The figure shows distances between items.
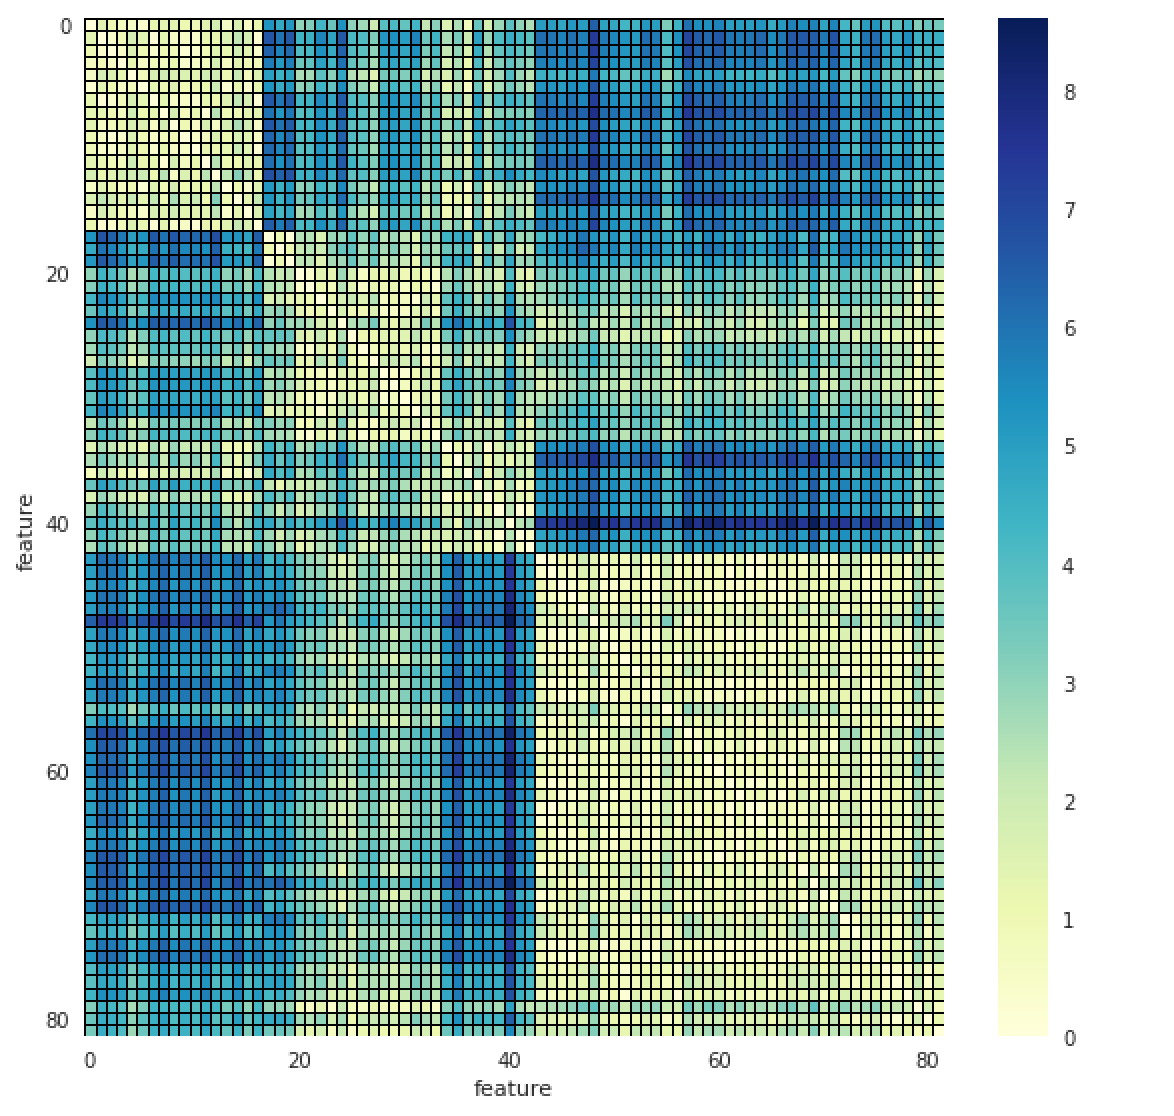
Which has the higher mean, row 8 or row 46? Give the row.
8
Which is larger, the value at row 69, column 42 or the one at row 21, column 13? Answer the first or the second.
the first
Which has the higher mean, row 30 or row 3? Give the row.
3
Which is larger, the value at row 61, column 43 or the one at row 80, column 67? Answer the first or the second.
the second
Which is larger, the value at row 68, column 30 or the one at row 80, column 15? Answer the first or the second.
the second
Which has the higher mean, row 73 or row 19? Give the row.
19
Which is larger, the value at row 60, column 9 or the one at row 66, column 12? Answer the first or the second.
the first
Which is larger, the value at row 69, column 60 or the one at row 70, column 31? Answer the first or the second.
the second
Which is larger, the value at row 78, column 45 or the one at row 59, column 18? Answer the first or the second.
the second
